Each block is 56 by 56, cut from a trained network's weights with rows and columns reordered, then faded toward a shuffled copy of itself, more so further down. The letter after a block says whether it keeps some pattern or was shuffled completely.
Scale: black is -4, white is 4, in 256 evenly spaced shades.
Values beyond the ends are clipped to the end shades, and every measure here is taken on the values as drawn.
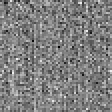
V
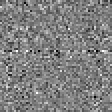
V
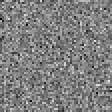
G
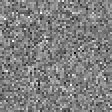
G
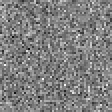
G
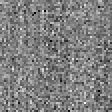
V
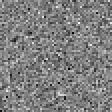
G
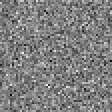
G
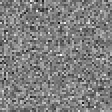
V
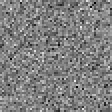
G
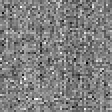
V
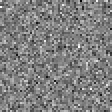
G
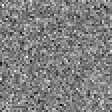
G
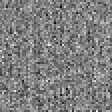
V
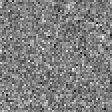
G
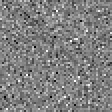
G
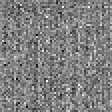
V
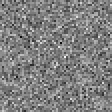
G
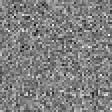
V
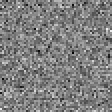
V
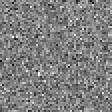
G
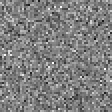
G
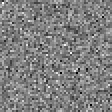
G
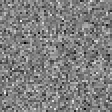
G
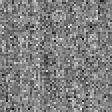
V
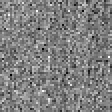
V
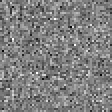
V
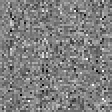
V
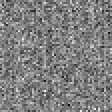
V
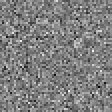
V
